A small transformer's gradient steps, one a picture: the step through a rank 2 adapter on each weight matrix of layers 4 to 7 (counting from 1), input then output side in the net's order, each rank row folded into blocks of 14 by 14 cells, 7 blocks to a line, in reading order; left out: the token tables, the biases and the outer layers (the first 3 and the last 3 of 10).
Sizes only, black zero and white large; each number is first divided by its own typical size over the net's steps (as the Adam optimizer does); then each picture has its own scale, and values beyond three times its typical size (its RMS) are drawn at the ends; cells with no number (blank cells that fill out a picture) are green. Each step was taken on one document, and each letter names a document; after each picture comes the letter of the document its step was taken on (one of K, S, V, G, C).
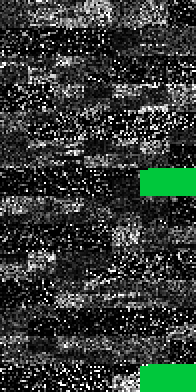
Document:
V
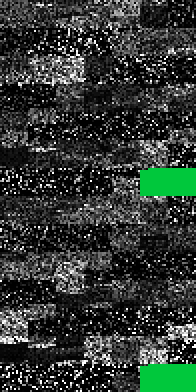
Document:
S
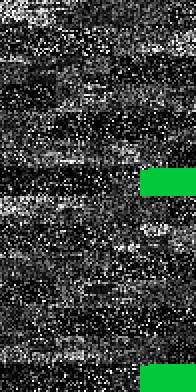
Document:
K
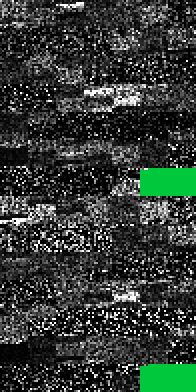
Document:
K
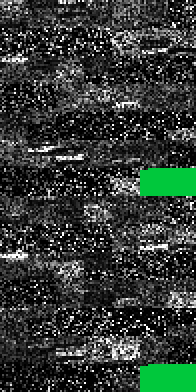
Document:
K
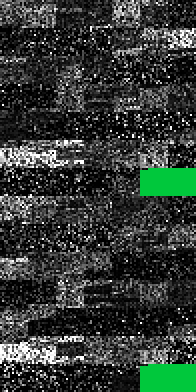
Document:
S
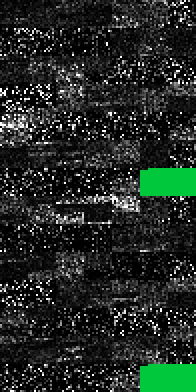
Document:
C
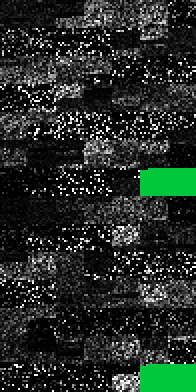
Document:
V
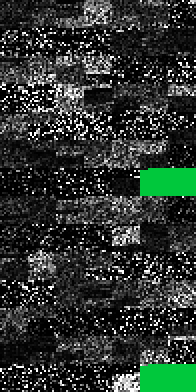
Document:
V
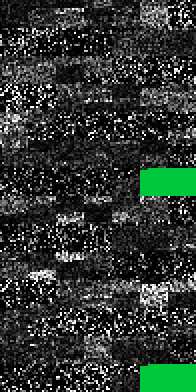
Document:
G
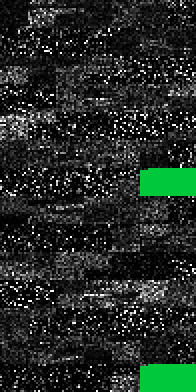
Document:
C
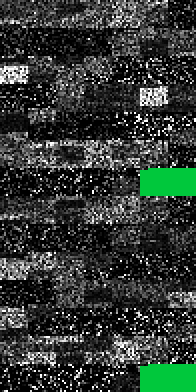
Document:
S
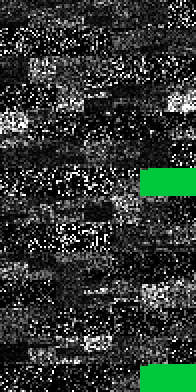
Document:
G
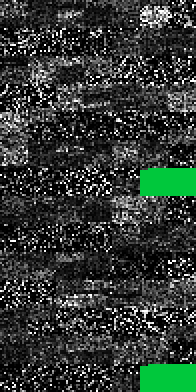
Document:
G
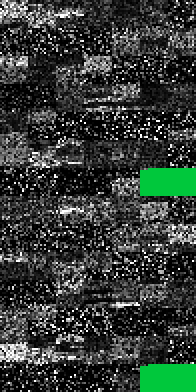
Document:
K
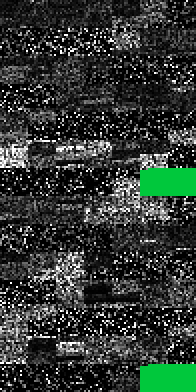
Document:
K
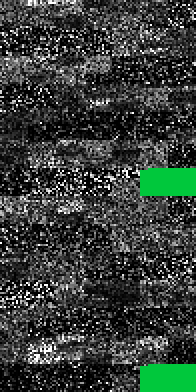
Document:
K
